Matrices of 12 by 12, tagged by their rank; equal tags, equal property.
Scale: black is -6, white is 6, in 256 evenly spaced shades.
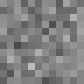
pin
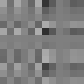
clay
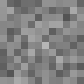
pin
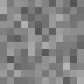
pin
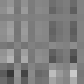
clay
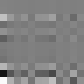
clay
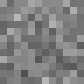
pin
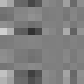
clay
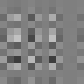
clay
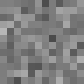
pin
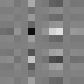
clay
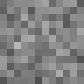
pin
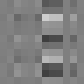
clay
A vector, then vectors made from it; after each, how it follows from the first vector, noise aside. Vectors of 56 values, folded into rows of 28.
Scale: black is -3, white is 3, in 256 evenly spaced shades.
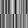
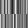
negated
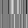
partly zeroed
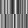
negated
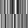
negated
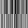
sign-scrambled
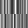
negated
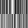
sign-scrambled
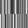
negated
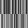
sign-scrambled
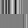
partly zeroed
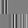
partly zeroed
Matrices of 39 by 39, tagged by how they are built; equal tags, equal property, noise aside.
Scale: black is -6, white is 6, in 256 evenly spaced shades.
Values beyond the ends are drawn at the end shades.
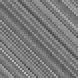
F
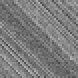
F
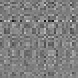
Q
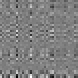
Q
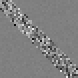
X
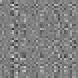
Q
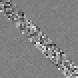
X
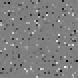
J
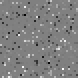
J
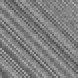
F
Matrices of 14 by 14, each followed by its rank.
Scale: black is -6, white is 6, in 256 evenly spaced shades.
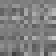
two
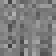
three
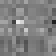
two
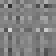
two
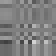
one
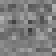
three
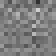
three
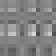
one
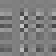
one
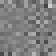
three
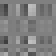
one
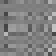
two
